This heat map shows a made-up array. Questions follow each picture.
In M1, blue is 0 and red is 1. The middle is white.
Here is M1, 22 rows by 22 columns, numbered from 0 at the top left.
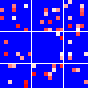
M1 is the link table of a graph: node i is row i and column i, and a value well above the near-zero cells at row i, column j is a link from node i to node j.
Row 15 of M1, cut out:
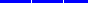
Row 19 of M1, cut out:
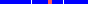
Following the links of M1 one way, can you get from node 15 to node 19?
no
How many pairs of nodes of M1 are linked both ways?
3
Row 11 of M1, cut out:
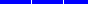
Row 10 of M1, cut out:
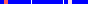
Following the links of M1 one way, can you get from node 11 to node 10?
no
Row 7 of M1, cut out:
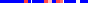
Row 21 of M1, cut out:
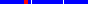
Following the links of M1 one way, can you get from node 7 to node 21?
yes
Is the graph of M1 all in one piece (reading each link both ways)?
yes
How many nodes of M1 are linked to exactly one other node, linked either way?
1
